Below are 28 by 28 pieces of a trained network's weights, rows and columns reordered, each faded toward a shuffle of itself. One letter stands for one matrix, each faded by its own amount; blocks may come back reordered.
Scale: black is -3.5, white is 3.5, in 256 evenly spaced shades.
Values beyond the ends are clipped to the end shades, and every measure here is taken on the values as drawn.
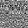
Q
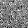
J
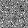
J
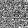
J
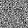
Q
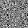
Q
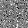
J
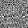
Q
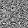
Q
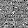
J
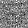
J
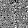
J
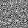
Q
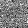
J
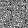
J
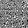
J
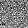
J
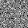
Q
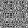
Q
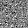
J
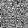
Q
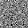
Q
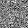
Q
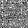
J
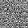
Q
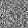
Q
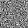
Q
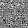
J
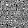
J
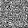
J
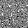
J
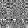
Q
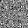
Q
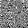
J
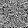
Q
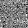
J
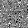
J
